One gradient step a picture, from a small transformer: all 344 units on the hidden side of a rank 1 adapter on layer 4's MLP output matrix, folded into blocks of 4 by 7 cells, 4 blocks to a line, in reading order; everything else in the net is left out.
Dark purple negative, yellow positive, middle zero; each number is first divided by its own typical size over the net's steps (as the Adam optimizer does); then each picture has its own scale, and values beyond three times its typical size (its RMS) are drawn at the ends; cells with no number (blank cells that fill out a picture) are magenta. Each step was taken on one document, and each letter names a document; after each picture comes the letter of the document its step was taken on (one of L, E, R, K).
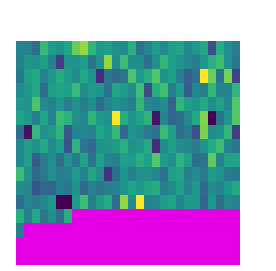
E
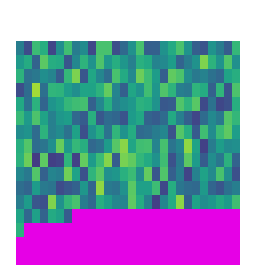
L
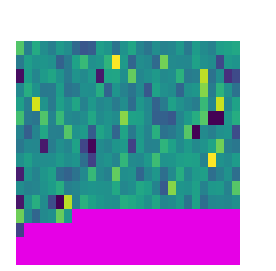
E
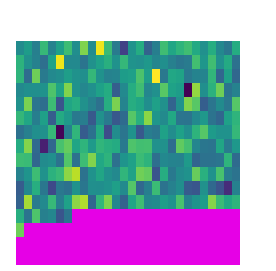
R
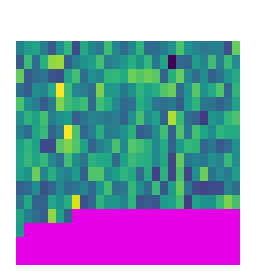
L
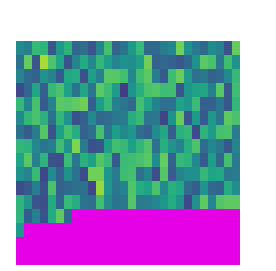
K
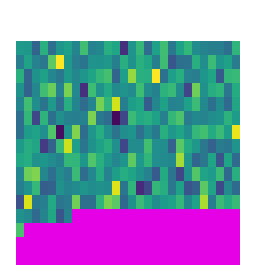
R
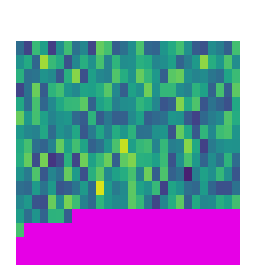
L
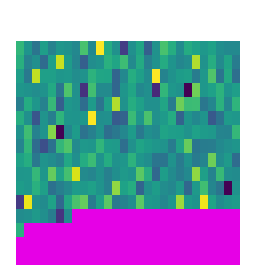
R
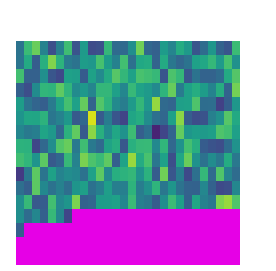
L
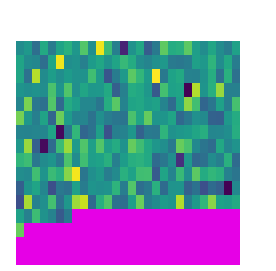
R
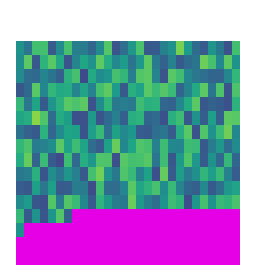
K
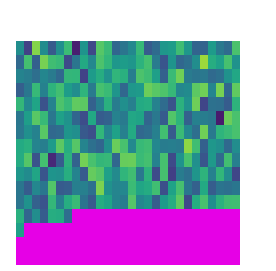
K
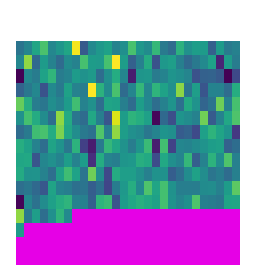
E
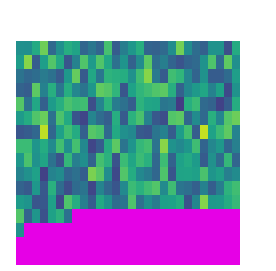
K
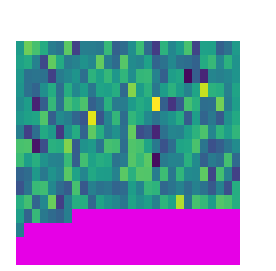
K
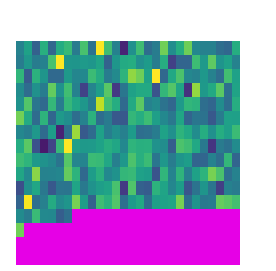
R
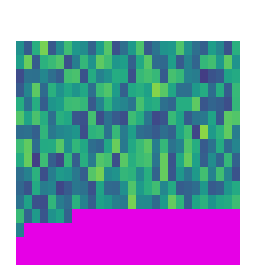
K
